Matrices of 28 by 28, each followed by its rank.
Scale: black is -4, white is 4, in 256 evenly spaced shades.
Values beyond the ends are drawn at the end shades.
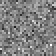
full rank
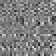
five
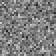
full rank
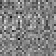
five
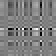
one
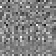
five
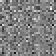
five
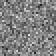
full rank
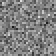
full rank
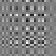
one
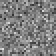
full rank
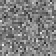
full rank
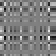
one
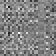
five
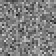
full rank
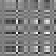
one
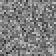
full rank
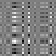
one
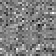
five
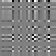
one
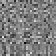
five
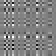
one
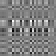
one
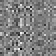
five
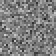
full rank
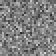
full rank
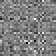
five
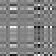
one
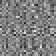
five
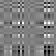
one
